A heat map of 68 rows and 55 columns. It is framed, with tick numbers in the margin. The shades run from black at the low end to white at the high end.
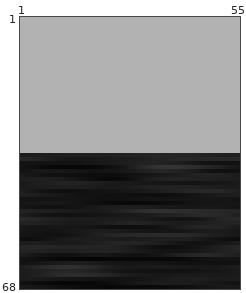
The table splits into 2 rows of 1 panel. Panel 1,1: high, flat. Panel 2,1: very low, streaked across, faint in contrast.
